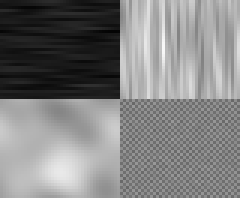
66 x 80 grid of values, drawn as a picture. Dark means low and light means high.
It is made of 2 by 2 panels. Panel 1,1: very low, streaked across, faint in contrast. Panel 1,2: high, streaked downward. Panel 2,1: high, smooth. Panel 2,2: middling, checkered.
